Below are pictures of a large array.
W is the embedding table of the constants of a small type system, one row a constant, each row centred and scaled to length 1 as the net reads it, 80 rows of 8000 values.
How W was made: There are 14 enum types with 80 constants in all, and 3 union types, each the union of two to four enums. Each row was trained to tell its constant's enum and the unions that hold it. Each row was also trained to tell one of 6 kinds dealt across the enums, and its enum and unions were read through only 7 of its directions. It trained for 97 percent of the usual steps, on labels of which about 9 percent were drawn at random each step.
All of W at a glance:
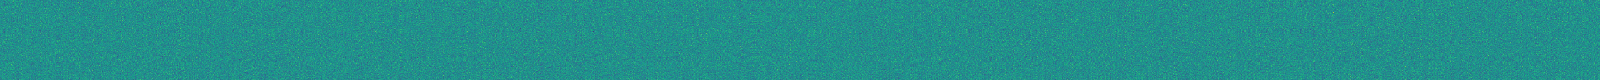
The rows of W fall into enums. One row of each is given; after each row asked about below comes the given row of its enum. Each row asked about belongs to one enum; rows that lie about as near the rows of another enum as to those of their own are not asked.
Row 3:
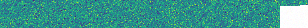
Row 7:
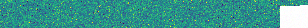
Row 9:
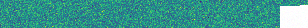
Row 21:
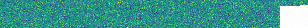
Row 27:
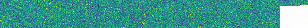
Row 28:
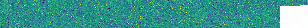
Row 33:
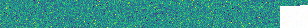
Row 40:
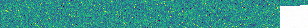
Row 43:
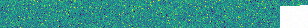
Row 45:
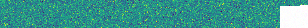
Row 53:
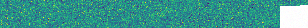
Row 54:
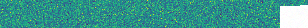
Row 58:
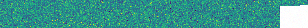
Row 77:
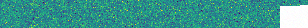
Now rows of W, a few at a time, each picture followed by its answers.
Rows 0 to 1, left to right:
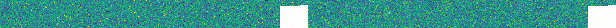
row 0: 3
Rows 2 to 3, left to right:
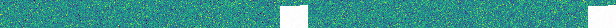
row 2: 77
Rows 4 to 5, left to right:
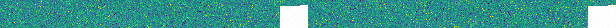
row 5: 33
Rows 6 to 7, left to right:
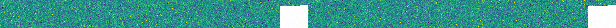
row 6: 45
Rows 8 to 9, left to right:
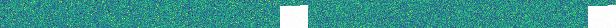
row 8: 43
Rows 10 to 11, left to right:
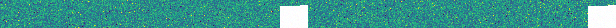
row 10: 27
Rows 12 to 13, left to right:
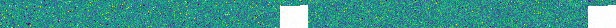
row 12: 40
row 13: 7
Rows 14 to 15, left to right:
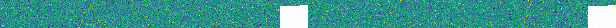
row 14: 43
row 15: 33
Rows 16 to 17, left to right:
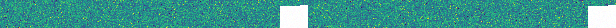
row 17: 33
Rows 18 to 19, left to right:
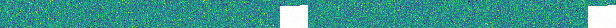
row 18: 9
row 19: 43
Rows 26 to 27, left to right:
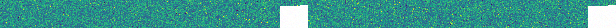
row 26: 7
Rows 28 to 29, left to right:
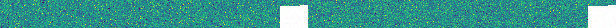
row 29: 54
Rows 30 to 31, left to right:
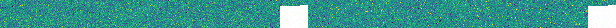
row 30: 45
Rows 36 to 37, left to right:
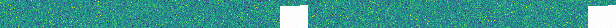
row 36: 45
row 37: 27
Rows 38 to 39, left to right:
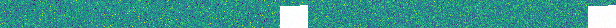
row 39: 43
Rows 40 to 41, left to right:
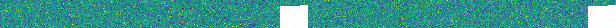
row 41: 9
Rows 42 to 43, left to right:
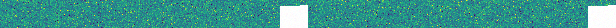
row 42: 27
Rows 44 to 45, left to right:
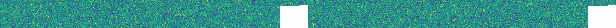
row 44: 77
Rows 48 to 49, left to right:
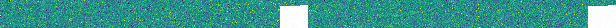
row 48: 3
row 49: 40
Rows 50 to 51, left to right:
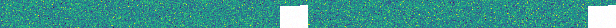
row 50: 33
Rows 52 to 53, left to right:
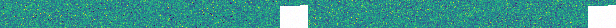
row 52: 33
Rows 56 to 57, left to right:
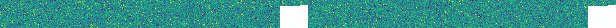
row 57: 33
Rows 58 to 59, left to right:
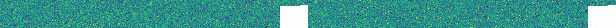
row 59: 77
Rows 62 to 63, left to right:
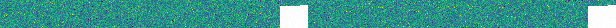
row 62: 3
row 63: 7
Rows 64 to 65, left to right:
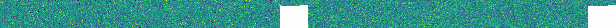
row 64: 43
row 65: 45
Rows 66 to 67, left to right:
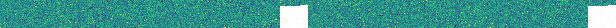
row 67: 3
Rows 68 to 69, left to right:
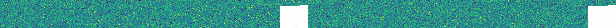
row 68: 43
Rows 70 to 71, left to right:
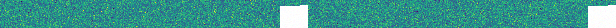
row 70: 9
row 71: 27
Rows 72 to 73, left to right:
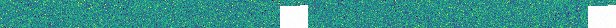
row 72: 7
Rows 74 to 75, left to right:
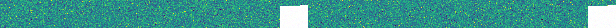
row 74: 27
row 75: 77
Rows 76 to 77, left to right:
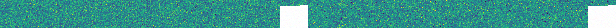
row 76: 3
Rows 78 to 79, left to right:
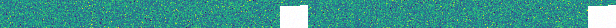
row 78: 27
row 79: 3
